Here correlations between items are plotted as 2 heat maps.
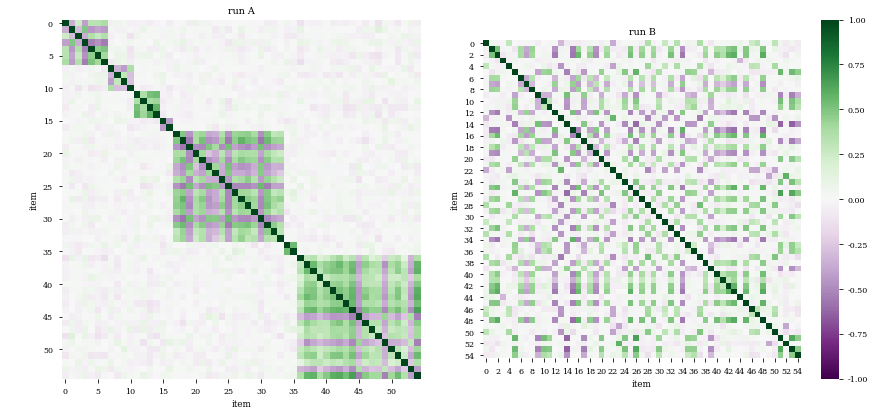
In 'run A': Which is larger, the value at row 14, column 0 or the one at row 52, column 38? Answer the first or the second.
the second
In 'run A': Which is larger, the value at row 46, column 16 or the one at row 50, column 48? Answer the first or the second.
the second
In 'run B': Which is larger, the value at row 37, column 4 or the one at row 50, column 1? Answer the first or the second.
the first
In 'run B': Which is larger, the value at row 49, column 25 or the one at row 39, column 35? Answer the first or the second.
the first
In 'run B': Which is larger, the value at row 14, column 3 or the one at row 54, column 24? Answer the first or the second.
the second
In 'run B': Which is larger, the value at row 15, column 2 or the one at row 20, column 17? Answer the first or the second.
the second
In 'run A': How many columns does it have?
55
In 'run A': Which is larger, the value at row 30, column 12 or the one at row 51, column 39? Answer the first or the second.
the second
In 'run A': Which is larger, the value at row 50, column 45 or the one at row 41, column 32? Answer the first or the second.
the second
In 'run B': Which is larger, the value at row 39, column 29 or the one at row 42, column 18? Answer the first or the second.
the second
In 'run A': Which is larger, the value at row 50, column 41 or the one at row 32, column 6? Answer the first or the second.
the first
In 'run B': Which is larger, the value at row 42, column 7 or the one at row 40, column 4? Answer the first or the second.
the second
